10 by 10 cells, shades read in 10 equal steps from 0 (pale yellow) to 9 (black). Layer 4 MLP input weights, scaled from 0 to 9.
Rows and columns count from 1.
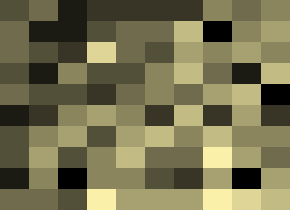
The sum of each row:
60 55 44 51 52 52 38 39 57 28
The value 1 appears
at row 3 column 4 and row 10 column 9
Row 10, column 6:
3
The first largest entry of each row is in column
3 8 3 2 10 1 1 1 3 3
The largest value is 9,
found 4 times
